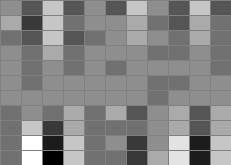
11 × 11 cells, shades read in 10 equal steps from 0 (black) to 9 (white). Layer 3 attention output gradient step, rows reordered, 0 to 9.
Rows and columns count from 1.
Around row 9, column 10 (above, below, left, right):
3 1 6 6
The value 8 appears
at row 10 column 9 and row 11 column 9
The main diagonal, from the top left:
5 2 7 4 5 5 5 5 6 1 7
